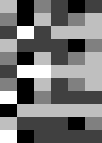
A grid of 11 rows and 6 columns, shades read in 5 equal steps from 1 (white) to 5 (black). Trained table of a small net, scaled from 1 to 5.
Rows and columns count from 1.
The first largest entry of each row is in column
2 2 1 5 2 1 2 2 1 5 2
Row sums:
23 19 15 22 19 12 19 21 15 22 22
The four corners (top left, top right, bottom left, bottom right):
2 4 1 4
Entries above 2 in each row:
5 4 2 5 4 1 4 5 1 5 5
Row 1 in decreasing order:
5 5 4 4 3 2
